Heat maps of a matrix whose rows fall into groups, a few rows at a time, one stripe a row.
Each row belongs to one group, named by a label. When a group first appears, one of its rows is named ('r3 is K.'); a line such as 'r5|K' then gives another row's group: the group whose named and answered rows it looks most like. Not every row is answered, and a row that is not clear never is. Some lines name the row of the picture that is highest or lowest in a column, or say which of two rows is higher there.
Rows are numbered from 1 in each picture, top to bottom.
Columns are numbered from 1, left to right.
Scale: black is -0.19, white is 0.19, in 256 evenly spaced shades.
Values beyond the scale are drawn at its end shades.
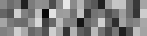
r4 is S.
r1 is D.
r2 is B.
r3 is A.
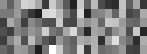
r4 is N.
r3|D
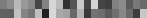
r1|S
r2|B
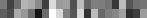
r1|B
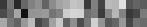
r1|D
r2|D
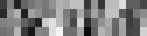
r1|D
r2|D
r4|B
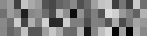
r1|A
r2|D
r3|N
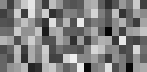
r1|S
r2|N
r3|B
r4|S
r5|A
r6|N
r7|N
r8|B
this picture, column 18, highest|5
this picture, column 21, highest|4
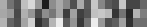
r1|A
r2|A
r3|A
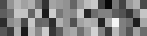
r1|S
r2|B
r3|D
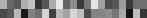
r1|A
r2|N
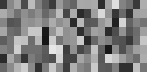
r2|A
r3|B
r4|A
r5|B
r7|D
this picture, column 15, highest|2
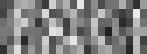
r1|B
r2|N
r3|S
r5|N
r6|N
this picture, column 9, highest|4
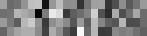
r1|A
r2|S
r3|A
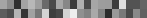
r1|A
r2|N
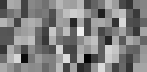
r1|D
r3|A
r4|B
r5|S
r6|D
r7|D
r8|A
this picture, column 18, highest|3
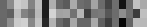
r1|S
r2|B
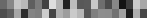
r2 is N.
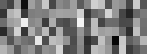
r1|N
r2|D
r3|S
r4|N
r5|B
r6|A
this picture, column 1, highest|6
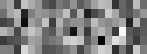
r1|A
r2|D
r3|N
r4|A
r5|D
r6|A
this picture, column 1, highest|4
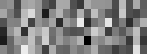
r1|A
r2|A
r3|B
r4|N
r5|N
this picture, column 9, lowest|3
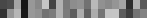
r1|N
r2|D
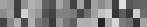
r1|A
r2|A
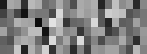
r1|D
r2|D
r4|A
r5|B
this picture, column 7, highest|6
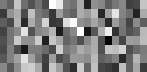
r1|B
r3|N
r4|B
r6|D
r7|S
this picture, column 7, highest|3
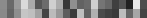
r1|S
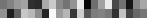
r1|B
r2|B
